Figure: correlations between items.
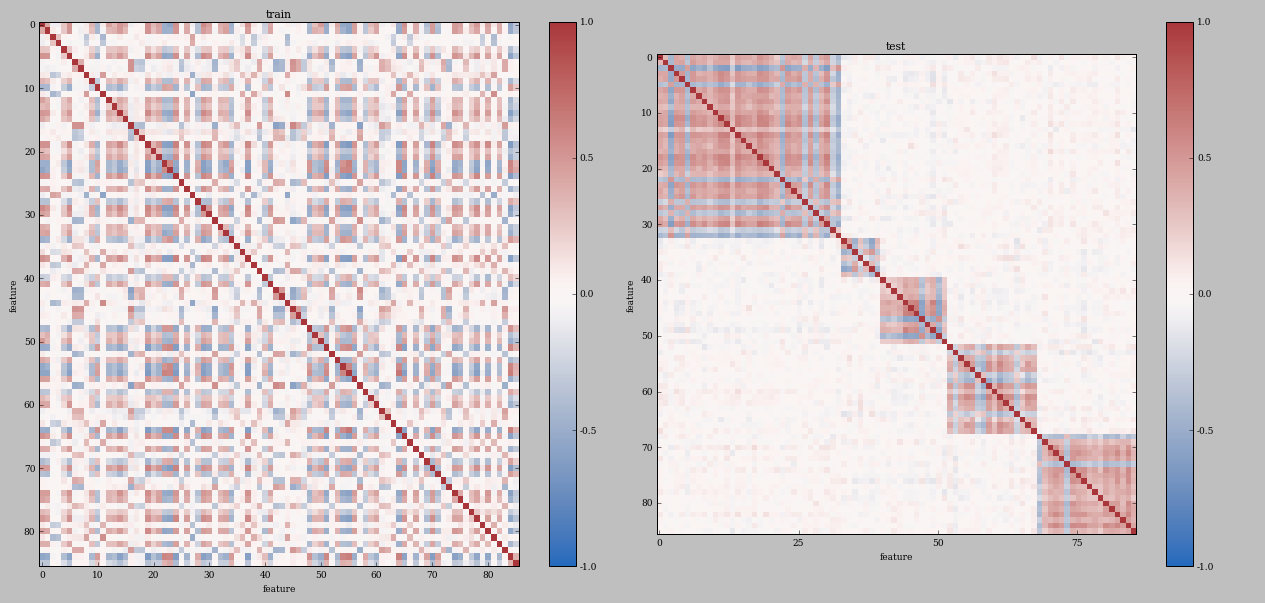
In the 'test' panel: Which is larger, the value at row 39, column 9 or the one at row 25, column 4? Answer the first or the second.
the second
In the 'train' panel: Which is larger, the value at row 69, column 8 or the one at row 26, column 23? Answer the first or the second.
the first
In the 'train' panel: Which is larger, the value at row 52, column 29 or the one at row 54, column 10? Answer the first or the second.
the second
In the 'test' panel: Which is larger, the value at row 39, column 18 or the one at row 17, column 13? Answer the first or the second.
the second
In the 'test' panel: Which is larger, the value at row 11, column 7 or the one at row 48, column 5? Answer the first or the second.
the first
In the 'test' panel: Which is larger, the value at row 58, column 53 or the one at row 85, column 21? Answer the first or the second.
the first
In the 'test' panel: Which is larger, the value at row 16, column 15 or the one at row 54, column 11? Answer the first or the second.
the first
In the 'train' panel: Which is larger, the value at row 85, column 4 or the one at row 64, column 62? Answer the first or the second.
the second
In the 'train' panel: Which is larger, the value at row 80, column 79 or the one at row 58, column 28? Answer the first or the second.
the second
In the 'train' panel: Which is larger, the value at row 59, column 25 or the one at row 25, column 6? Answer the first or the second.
the first
